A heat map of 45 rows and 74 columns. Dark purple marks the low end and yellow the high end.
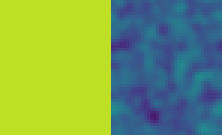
The table splits into one row of 2 panels. Panel 1,1: very high, flat. Panel 1,2: low, blotchy.
